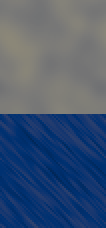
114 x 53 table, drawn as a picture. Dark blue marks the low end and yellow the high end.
The table splits into 2 rows of 1 panel. Panel 1,1: middling, smooth, faint in contrast. Panel 2,1: very low, slanting down to the right, faint in contrast.
